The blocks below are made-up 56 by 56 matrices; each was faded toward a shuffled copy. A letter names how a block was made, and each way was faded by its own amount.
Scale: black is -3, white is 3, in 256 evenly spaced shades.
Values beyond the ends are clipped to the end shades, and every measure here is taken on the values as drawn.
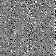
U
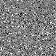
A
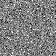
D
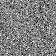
D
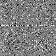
A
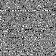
A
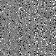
U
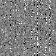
U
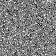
D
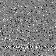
A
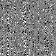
U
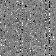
U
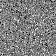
D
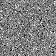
D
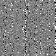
U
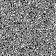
D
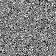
D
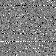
A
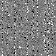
U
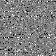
A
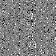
U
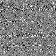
A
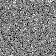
D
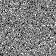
D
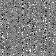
U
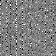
U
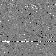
A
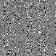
U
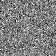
D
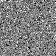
D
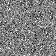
D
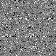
A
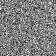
D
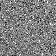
D
